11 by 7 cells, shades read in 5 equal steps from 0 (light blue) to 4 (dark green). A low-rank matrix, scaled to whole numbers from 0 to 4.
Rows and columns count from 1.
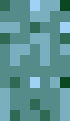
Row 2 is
2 2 2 1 1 2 2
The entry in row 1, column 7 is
4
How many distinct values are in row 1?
5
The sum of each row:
13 12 11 14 10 12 14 14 12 13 14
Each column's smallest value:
1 1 1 0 1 1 0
